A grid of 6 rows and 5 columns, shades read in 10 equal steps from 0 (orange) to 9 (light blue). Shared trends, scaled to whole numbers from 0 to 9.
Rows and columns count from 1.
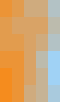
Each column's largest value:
2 3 4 6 9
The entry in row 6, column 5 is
8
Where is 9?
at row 4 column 5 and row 5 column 5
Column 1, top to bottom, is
1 2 2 1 0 0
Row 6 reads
0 1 4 5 8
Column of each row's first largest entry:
5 5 5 5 5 5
